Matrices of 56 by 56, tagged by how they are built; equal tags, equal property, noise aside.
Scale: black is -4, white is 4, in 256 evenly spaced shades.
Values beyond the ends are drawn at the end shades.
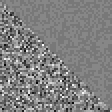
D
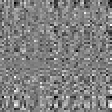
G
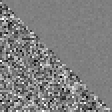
D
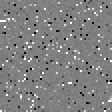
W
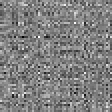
G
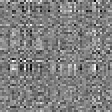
G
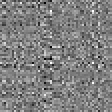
G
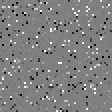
W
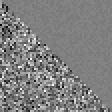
D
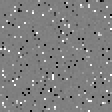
W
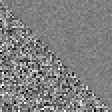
D
